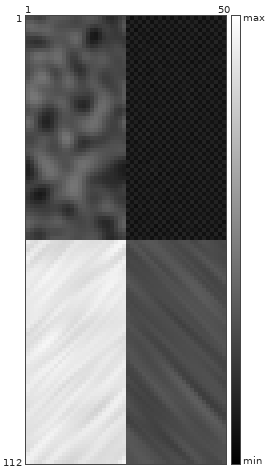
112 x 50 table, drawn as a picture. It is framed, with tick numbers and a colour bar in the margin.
The table splits into 2 rows of 2 panels. Panel 1,1: low, blotchy. Panel 1,2: very low, checkered, faint in contrast. Panel 2,1: very high, slanting up to the right, faint in contrast. Panel 2,2: low, slanting down to the right, faint in contrast.
